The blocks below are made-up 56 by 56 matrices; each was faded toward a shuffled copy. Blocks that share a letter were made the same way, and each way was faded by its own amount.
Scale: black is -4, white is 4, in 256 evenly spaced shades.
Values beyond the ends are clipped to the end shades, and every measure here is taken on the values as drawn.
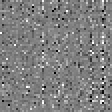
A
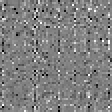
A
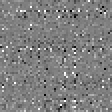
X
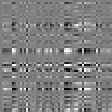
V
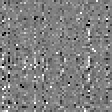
A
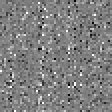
X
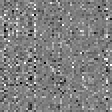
A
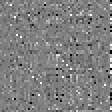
A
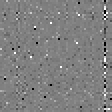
A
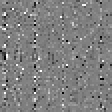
A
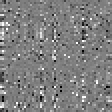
A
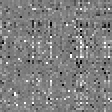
A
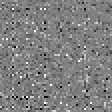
X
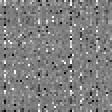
A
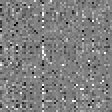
A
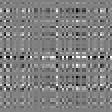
V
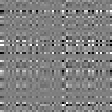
V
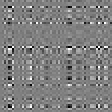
V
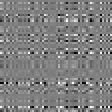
V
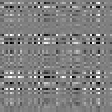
V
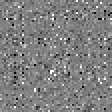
X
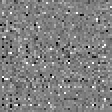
X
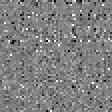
X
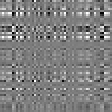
V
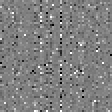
A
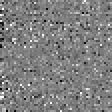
X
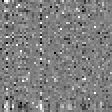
A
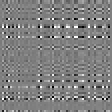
V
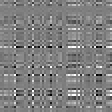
V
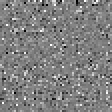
X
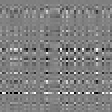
V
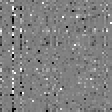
A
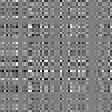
V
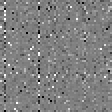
A
